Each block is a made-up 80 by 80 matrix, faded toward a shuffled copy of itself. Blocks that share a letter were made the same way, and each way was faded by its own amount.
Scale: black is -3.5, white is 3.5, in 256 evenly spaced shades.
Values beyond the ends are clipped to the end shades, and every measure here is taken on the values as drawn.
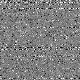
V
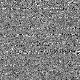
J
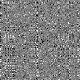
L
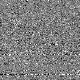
J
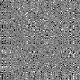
L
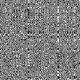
L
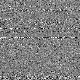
J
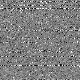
V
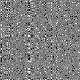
L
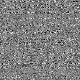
J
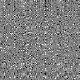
L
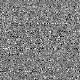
J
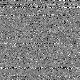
V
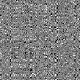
L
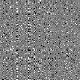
L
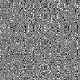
L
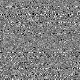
J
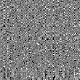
L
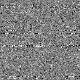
J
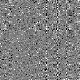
L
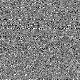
J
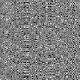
L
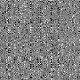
L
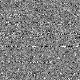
J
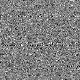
J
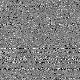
V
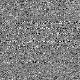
J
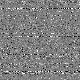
V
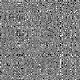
L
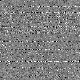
V
